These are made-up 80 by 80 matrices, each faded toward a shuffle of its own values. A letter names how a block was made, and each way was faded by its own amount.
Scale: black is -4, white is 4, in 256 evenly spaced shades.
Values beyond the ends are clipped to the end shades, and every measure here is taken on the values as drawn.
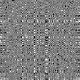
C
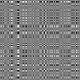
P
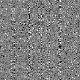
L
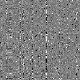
L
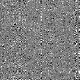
L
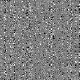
L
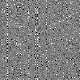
L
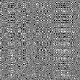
C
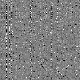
L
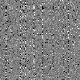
L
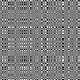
P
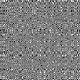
C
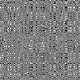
C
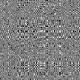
C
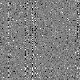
L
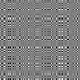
P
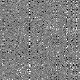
L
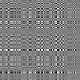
P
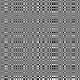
P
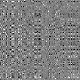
C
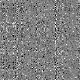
L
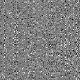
L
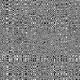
C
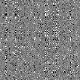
L
